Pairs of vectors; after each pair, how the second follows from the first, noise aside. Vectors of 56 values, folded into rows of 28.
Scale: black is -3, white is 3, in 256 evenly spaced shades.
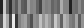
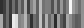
sign-scrambled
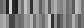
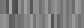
shrunk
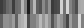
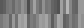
shrunk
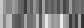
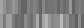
shrunk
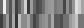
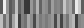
sign-scrambled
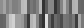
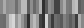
copied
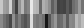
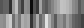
negated
